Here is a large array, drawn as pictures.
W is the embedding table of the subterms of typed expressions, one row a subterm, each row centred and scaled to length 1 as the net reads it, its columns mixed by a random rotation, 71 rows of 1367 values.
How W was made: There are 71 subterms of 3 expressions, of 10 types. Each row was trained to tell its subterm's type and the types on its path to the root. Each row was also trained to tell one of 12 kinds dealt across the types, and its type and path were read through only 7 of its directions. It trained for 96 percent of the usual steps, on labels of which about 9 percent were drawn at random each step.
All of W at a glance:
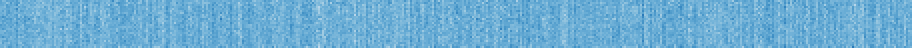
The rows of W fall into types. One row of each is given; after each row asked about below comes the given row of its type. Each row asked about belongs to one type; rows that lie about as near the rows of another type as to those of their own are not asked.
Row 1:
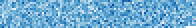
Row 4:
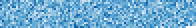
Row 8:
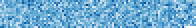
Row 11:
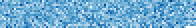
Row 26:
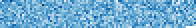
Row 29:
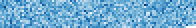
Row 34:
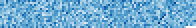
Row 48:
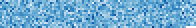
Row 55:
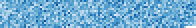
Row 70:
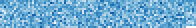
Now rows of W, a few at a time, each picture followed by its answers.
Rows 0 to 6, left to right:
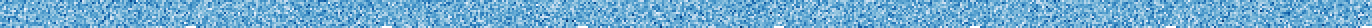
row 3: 48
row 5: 4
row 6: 1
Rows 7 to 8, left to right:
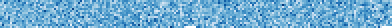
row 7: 8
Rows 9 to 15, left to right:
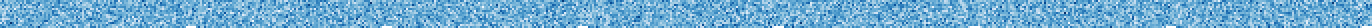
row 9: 11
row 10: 1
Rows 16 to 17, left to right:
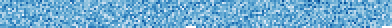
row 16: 11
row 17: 34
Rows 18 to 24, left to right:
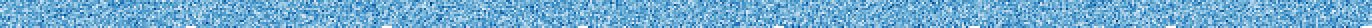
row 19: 11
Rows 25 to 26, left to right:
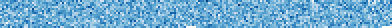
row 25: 55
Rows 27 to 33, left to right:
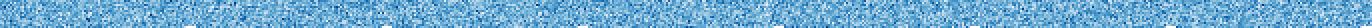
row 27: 29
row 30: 55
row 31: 34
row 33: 34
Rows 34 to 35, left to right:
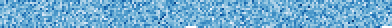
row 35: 48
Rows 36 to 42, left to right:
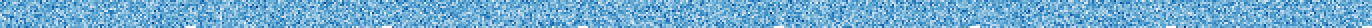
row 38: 55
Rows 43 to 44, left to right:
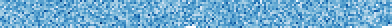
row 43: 55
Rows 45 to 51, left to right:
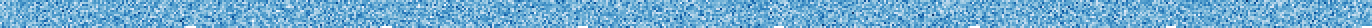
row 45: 8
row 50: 26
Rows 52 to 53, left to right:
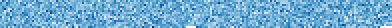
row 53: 1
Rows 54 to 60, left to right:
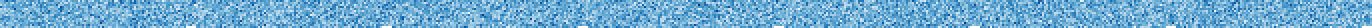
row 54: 55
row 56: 34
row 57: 11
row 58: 1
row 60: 8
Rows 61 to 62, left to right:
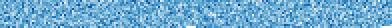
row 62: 34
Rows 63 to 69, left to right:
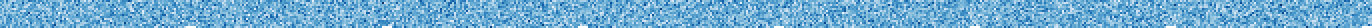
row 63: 1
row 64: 26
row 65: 8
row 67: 29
